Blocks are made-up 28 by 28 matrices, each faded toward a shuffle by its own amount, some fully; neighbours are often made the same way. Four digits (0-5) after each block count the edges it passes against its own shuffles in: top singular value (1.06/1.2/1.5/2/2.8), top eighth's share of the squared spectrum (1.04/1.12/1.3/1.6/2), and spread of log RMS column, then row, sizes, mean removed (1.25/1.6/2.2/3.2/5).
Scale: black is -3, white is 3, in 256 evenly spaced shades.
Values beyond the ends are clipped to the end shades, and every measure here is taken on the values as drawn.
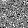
2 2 0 0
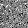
1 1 0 0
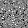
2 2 0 0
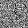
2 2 0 0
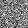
0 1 0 0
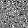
2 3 1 1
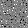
0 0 0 0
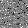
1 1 0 1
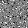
1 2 0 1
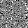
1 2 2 0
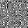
3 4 3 1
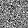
2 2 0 0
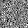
2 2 1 0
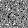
0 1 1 0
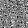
1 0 0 0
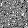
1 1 0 0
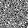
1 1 0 0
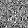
2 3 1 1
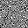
2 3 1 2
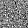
1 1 0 0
